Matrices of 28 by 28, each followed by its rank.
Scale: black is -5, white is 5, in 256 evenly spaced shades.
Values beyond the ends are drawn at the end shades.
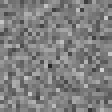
full rank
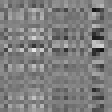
two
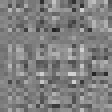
three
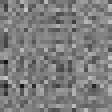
five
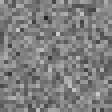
full rank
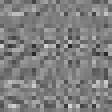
three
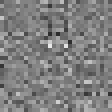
five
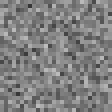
full rank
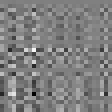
two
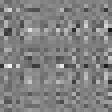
three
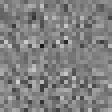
five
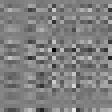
two
